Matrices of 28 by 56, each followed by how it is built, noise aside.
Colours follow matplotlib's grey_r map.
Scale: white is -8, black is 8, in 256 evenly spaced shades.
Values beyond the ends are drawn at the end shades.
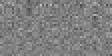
low rank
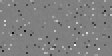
sparse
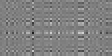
low rank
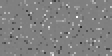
sparse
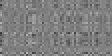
low rank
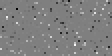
sparse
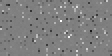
sparse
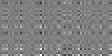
low rank
